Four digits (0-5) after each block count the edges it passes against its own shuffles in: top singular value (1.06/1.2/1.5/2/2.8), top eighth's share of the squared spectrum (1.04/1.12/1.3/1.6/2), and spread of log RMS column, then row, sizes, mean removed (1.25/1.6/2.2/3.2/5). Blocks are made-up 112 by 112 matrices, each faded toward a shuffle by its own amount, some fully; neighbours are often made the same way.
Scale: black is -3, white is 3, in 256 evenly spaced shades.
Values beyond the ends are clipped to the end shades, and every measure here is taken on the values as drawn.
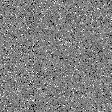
3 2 1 0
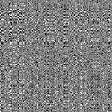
5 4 3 3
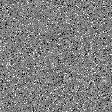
3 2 1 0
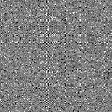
5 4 3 2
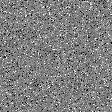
0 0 0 0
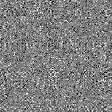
4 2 1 1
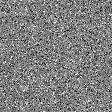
1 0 0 0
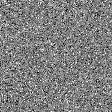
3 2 0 0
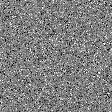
0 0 0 0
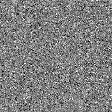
3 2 1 1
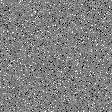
0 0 0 0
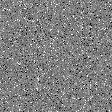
1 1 1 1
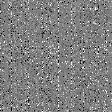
2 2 3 2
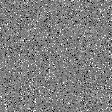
1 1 2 1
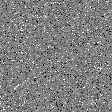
0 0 0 0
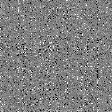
2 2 3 2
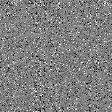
1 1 2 2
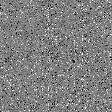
1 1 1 0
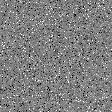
0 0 1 0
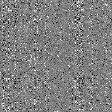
2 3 3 2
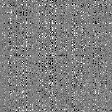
2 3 4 3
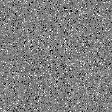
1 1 2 1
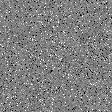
0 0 0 0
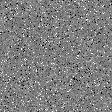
0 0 0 0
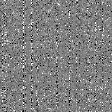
2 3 3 2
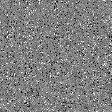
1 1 2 1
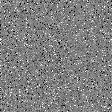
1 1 1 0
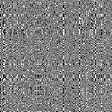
5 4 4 3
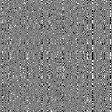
5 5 4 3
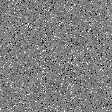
3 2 1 0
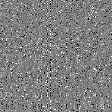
4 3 2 1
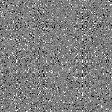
4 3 2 1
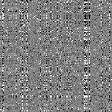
5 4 4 2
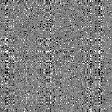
5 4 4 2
